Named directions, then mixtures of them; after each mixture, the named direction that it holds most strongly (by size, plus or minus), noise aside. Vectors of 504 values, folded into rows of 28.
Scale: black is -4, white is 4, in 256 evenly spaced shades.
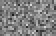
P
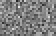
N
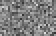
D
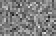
P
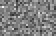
P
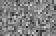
P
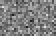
P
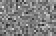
N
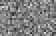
D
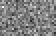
P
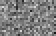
D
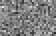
D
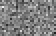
D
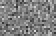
N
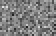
P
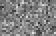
N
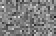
N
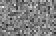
D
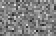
P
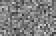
D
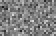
D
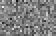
N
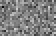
D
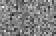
D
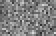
D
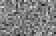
N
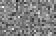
N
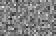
P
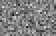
P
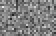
P
